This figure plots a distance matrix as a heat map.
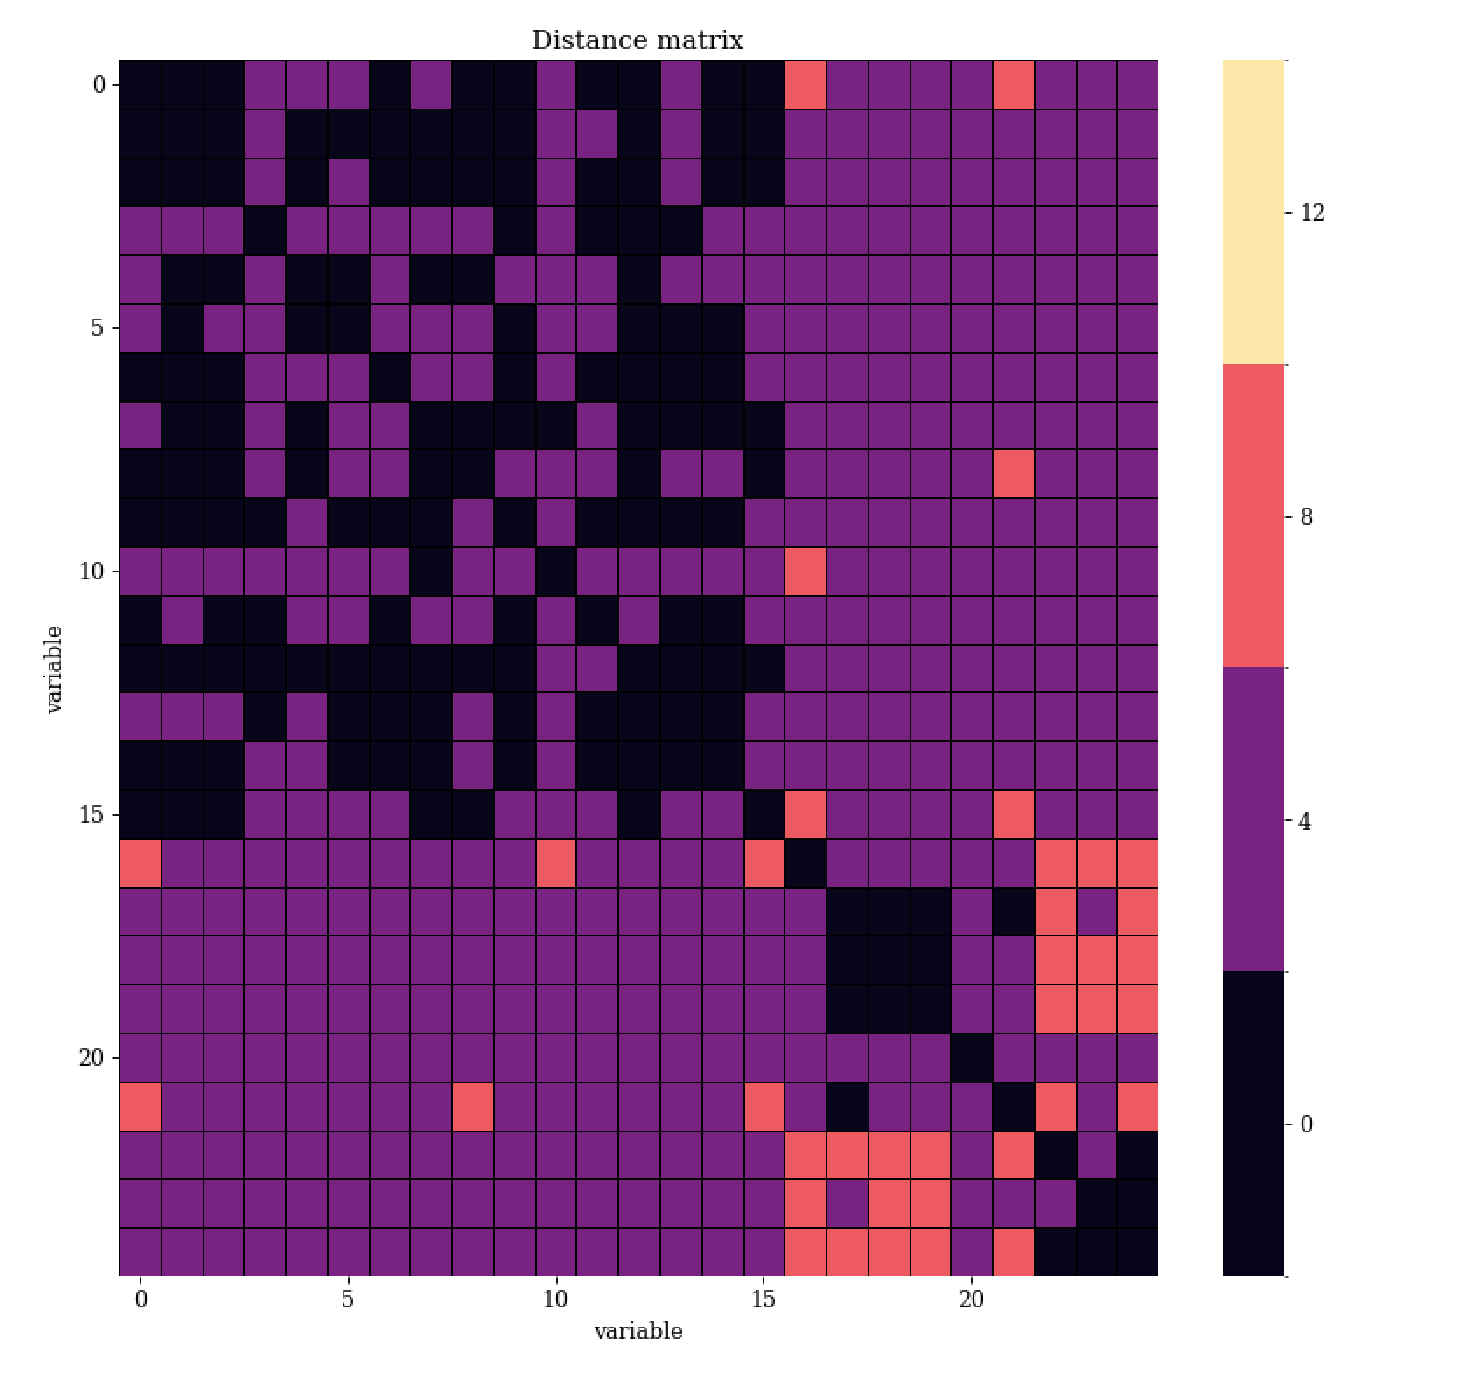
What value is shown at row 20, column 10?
4
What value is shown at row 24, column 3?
4
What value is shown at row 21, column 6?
4
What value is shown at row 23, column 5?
4
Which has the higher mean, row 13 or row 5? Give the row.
5
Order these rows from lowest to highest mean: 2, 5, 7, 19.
2, 7, 5, 19
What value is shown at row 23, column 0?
4
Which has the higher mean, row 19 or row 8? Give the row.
19
